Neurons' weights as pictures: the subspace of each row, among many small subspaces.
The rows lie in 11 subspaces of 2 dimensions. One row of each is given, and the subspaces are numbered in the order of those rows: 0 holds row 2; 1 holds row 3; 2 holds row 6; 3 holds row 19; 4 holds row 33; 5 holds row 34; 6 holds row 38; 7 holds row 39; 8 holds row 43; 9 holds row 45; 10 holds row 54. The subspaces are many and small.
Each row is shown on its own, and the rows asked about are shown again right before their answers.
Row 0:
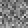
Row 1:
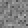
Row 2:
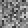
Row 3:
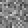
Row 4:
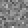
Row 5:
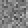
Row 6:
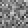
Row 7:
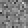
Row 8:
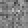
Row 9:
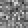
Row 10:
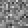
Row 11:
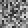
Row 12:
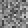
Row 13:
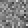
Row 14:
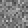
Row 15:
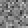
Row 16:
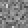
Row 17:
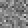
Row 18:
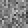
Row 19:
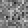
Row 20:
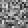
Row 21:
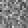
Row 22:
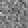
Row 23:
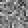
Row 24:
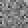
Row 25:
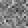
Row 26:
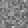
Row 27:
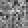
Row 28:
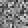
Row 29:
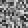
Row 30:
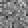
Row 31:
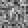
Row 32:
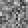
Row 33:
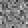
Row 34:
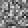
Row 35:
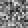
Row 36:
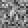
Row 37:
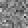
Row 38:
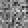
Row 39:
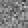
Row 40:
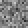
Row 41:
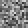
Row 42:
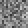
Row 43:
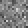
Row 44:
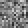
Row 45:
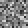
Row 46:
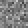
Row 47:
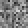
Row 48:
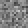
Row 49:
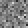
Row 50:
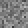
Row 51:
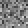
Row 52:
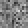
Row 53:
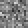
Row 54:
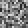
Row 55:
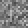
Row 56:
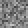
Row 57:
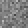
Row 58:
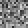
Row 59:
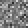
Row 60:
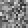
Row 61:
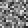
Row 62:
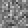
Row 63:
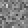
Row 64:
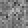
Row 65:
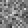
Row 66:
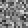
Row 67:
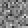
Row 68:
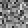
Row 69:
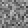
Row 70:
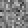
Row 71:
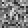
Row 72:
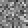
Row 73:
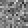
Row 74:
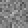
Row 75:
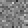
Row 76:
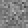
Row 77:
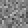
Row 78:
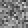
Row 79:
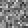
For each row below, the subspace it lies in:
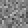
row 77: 1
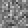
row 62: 5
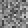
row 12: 0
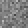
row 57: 0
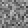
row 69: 2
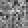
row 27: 10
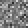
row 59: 3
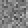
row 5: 1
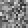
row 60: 4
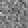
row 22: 7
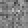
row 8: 10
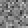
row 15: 5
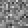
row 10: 5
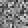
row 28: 3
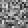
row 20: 10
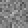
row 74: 1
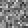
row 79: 5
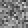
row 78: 7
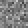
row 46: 3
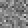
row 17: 8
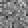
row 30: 1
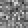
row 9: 5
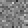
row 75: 9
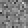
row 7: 7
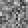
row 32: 4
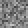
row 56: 4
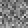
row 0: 2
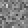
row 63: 6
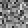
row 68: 4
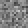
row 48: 6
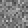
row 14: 8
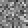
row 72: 9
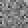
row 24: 2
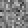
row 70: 6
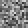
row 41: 7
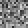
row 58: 4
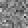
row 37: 8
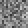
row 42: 0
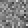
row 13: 9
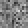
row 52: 6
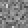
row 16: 6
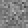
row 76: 7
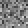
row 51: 4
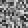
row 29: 8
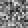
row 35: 5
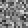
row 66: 8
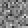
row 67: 5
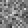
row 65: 1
